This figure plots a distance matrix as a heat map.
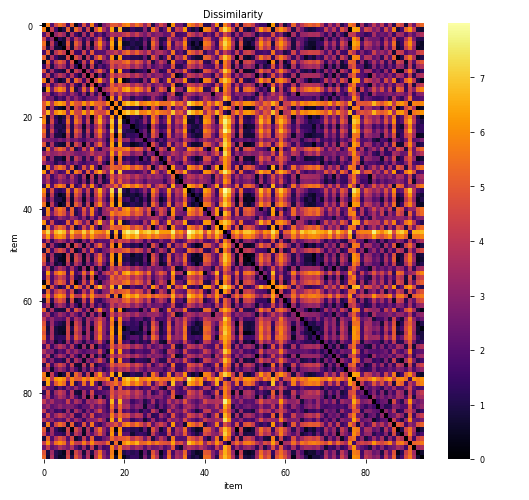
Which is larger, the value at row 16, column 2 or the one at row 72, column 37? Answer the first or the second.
the second
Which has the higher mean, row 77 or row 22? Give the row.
77
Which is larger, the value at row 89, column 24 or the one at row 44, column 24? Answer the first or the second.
the second
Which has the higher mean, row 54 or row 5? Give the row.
54
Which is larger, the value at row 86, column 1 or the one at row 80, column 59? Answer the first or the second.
the second
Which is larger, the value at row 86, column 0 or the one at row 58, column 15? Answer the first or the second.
the first
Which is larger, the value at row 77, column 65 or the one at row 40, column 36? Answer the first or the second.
the second
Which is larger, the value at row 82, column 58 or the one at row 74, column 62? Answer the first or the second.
the second
